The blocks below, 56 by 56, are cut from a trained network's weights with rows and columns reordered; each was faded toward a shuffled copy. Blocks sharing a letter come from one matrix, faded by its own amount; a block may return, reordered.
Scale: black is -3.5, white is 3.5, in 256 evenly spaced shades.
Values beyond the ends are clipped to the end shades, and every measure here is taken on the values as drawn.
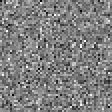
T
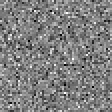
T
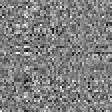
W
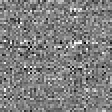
W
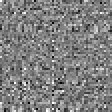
W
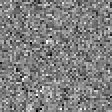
T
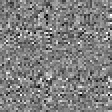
W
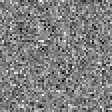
T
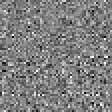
W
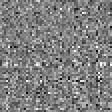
W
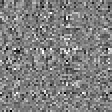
W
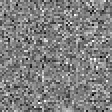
T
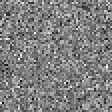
T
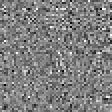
W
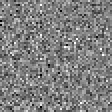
T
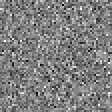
T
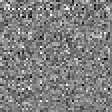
W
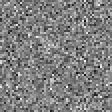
T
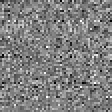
W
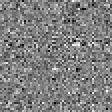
W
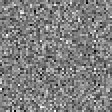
T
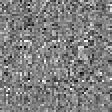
W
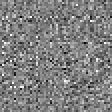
W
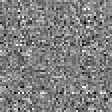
W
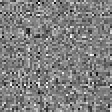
W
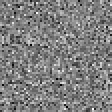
T
